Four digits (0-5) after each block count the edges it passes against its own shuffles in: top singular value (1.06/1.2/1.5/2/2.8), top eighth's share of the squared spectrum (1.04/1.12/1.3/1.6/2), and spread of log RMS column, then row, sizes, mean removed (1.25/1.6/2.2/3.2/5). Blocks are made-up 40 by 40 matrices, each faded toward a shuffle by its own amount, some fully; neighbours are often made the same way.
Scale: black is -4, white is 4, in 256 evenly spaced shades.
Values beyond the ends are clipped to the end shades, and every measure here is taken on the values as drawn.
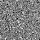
0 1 0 0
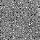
2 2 1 0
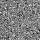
0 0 0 0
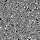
0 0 0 0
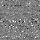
2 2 0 2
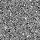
0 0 0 0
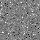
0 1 0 0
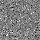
1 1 0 0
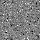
0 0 0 0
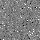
0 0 0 0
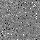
1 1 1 1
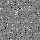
0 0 0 0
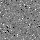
0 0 0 0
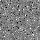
0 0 0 0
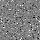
1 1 0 0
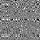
4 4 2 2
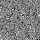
1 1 0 0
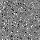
0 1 0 0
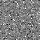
2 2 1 0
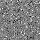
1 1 0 0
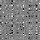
4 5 2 2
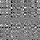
4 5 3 3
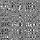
4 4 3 2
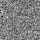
0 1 0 0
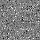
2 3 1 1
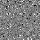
3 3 1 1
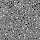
1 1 0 0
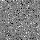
1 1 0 0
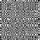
4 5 3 3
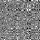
4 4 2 2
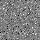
1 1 0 0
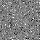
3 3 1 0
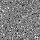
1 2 0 1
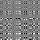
4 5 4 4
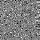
2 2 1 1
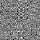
3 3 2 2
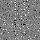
3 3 1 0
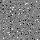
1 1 1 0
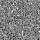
1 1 0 0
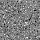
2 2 0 0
